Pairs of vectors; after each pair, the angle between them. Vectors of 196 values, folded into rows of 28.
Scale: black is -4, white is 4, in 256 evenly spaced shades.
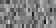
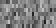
nearly parallel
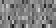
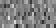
partly opposed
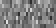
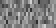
nearly opposite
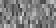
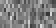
partly opposed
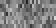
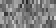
nearly parallel
